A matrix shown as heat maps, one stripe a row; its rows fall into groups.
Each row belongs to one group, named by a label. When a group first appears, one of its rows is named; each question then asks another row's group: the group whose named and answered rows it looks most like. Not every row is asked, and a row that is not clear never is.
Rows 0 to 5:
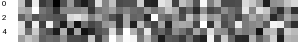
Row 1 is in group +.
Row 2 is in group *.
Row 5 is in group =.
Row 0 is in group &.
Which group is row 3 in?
&
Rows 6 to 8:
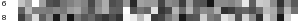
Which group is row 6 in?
+
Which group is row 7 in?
*
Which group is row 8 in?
=
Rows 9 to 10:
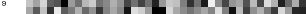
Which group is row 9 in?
+
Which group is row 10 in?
&
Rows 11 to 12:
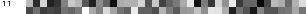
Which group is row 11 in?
=
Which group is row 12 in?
*
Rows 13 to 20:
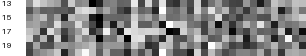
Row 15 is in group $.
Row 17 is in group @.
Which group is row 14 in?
*
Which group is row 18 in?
&
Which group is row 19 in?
*
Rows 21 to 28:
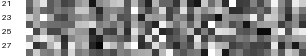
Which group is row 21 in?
=
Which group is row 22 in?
*
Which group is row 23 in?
+
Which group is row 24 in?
*
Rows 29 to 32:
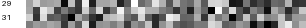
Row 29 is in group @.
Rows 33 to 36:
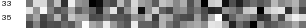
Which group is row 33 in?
$
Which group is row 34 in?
+
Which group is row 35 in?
$
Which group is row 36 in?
*
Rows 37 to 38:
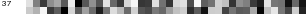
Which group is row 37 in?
@
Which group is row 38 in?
+
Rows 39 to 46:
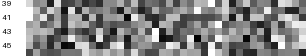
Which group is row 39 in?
&
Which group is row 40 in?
@
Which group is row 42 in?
$
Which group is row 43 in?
=
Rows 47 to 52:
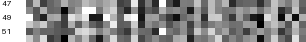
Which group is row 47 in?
*
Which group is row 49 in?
@
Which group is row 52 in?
+
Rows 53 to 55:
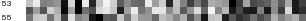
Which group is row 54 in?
@
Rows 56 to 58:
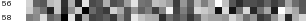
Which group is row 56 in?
@
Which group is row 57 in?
&
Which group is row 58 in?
=
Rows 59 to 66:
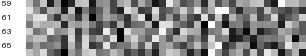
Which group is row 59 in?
&
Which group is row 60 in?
@
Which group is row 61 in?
=
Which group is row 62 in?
$
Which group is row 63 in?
@
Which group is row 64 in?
@
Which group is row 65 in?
$
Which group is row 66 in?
+
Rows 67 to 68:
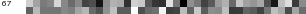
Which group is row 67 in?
&
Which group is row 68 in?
*
